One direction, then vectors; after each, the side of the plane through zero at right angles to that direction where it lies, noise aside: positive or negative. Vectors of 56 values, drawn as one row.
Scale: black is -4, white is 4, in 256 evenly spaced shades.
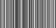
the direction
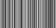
negative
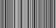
negative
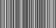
positive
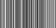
positive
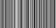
negative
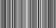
negative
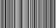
negative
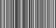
positive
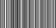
positive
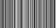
negative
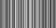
negative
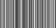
positive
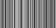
negative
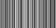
negative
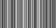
negative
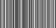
positive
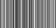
positive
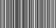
positive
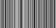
negative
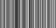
positive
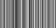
positive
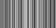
negative
